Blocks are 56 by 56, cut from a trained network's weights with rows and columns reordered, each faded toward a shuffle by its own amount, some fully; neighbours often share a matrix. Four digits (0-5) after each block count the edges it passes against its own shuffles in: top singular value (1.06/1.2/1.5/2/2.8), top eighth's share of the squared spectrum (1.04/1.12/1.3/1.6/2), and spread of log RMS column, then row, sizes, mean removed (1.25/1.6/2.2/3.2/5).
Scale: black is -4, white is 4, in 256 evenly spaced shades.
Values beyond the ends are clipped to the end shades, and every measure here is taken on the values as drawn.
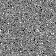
0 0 0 0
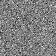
1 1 0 0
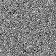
0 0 0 0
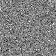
0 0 0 0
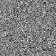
2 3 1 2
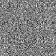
3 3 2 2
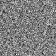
2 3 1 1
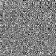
3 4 2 2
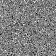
0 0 0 0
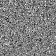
0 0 0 0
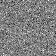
0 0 0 0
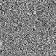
2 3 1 1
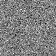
0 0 0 0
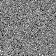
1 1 0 0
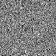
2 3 1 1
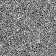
1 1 0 0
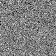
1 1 0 0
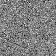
1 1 0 0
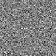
3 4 2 2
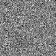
2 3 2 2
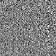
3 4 2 1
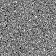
1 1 0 0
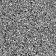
1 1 0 0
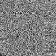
3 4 1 2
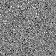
1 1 0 0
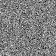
1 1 0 0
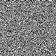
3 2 0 2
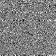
3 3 0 2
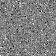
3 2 0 1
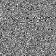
2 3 0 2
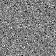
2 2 0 1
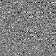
3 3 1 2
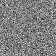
1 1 0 0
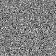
2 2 0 1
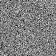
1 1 0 0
